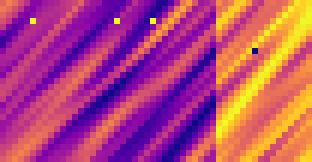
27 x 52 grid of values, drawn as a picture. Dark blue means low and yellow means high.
Lone odd cells: 4, 3 higher and 1 lower than their neighbours. Seam: vertical, 70% of the way across, the right part higher. Grain: diagonal, up to the right.
